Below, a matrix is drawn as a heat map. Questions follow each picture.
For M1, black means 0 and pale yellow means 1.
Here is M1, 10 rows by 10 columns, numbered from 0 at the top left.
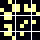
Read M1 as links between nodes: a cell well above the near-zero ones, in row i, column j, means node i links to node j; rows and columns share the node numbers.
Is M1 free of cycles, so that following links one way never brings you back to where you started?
no
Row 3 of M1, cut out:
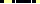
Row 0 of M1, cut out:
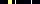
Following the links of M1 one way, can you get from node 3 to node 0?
yes
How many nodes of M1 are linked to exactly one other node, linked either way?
3
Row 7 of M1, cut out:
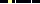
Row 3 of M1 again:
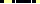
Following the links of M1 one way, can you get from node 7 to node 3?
yes
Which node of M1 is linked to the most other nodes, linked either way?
node 2
